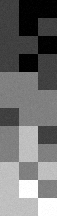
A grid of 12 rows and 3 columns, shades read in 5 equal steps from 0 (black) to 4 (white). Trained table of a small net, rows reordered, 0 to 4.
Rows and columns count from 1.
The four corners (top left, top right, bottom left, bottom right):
1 0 3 4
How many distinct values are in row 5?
2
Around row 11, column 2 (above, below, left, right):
2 3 3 2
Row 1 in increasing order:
0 0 1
